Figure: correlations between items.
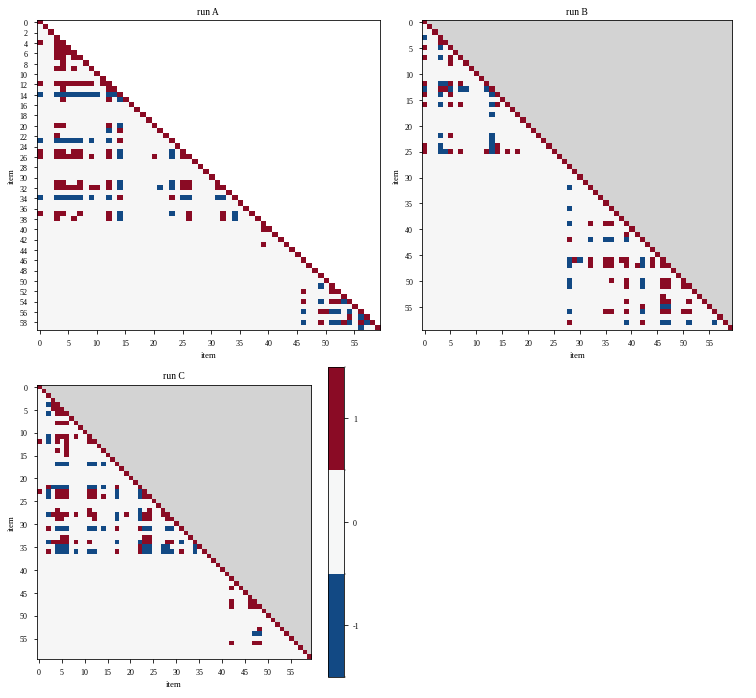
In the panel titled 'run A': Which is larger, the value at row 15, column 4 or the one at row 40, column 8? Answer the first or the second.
the first
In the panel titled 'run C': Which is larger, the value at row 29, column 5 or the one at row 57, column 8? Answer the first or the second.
the first
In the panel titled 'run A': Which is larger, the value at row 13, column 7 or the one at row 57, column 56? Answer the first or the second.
the first
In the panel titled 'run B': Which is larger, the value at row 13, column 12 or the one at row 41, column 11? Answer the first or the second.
the second
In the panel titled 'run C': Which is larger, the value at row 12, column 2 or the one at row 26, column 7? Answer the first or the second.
the second
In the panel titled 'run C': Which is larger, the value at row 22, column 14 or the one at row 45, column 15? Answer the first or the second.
the second
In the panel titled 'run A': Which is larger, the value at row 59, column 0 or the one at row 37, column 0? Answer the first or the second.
the second
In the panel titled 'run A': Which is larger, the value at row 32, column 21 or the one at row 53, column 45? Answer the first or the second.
the second
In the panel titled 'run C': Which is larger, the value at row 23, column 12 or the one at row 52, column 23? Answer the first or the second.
the first
